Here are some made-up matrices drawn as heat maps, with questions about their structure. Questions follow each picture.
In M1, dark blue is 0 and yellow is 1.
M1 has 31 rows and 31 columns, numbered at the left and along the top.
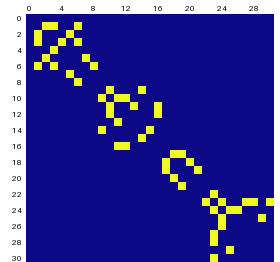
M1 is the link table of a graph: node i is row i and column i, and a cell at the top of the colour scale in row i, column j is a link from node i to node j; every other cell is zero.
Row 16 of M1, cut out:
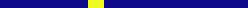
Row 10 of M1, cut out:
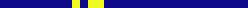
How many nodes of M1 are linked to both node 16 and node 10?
2
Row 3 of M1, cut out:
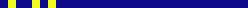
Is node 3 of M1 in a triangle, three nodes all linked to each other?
yes
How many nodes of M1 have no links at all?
1
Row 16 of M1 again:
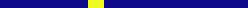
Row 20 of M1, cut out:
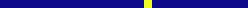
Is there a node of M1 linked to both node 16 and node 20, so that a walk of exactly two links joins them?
no
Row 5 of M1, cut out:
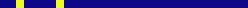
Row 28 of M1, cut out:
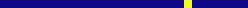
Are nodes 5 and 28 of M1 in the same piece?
no
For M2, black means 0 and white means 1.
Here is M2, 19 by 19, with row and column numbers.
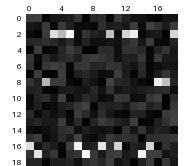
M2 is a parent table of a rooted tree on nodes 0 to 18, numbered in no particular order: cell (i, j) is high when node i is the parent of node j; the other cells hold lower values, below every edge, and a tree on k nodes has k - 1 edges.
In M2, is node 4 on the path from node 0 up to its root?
no
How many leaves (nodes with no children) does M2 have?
15
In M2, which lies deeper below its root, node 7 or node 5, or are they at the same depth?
the same depth
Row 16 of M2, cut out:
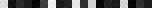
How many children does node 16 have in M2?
5
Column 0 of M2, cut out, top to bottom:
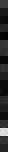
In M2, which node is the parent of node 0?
16
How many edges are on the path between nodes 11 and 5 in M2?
4
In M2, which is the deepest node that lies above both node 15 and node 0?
16
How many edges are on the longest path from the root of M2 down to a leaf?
2
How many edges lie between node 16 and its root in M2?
1
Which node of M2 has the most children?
2
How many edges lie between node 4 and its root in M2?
2
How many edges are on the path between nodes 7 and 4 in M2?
4
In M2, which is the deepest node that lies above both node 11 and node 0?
16
